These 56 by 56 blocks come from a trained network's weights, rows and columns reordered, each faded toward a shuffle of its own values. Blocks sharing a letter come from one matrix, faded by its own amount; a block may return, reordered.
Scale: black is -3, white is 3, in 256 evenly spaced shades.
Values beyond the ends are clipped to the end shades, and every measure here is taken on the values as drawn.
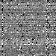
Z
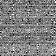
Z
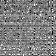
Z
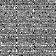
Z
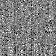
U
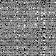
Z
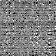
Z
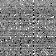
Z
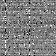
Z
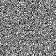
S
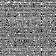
Z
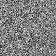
S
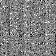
U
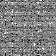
Z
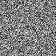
S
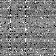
Z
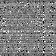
Z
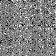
U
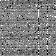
Z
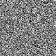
S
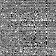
Z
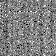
U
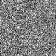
S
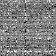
Z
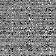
Z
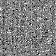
U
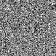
S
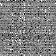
Z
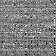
Z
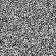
S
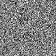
S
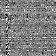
Z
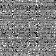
Z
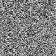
S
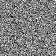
S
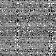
Z
